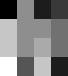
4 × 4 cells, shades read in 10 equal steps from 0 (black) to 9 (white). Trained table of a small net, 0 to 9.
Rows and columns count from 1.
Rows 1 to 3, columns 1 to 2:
0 5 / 7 5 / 7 5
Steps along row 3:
down up down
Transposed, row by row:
0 7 7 9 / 5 5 5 3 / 1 5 6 7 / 2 4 4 1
